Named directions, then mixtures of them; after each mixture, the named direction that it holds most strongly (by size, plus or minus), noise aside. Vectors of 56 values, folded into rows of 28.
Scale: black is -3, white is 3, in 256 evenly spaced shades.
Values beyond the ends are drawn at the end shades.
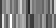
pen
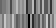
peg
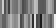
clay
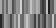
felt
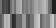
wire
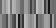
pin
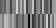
peg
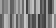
felt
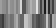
felt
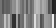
wire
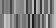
peg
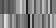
peg
